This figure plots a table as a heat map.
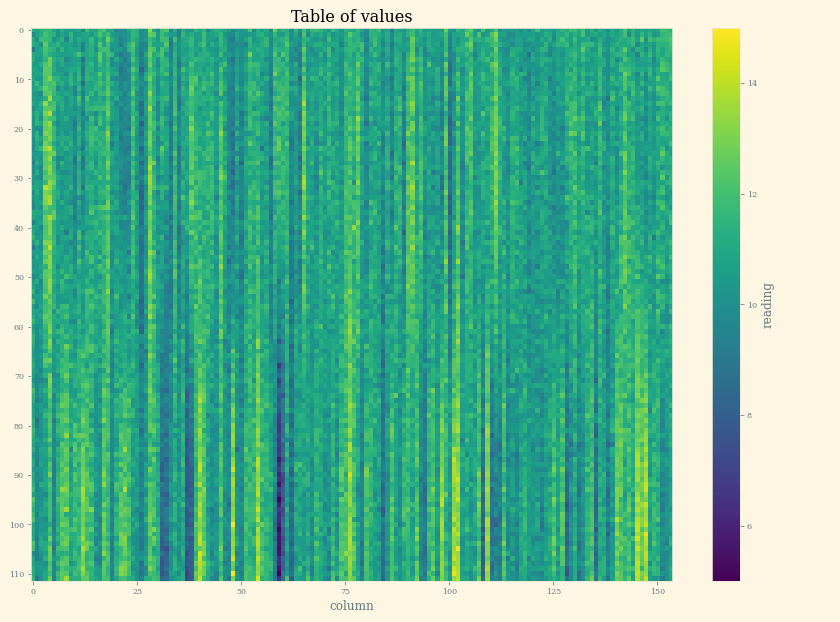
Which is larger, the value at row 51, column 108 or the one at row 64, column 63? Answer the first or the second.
the second
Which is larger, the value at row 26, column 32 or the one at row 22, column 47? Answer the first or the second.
the first
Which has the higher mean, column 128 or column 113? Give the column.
113
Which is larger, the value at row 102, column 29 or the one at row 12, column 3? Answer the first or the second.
the second
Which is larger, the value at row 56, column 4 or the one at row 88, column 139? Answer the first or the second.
the first
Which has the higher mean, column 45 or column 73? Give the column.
45
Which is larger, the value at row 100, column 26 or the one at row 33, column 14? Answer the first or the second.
the second
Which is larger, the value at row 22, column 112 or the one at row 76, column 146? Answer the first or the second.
the second
